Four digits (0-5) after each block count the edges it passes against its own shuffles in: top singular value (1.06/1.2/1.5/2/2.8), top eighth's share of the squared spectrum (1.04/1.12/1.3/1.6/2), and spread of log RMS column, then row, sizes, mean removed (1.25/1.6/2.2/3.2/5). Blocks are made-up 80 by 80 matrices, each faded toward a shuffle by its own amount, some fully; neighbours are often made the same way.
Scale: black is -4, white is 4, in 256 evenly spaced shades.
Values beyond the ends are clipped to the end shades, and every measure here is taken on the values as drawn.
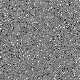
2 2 1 0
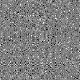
4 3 2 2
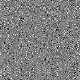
3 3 2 2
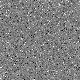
0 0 0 0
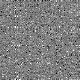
3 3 1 2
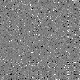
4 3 1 1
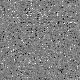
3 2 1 0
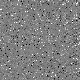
3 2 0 0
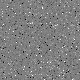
1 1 0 0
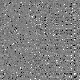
4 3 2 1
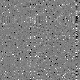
4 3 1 1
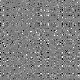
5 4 2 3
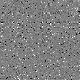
3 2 1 1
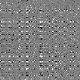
5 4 3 3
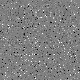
3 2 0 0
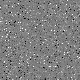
2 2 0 0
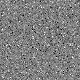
1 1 0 1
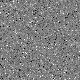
0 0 0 0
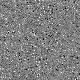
0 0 0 0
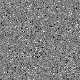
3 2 0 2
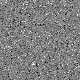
0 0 0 0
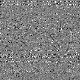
3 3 0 3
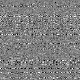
3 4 1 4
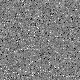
0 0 0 0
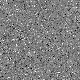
0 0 0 0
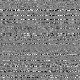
4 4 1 4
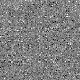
3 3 1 1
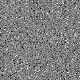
3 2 1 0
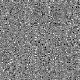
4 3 2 1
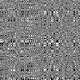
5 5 3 3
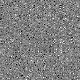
3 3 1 2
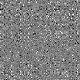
4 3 2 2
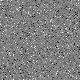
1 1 0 0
